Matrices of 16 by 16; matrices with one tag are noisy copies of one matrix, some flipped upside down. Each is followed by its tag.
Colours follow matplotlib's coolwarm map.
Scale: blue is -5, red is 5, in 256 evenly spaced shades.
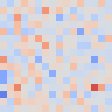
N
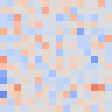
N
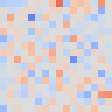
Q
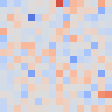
Q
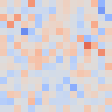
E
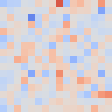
Q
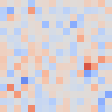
E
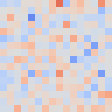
Q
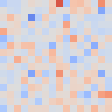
Q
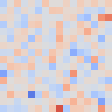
Q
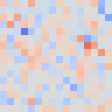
E
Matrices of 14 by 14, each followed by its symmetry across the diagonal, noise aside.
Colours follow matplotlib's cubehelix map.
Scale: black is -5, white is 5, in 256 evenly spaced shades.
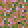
neither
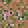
neither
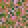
antisymmetric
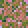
neither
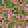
neither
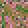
antisymmetric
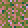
neither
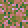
antisymmetric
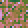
antisymmetric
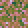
neither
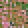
antisymmetric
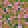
antisymmetric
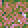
neither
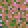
neither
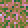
neither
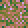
neither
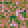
antisymmetric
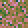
antisymmetric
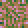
antisymmetric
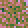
neither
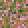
neither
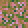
antisymmetric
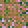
antisymmetric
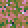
antisymmetric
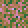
neither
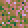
antisymmetric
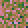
neither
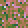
antisymmetric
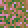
neither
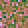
antisymmetric
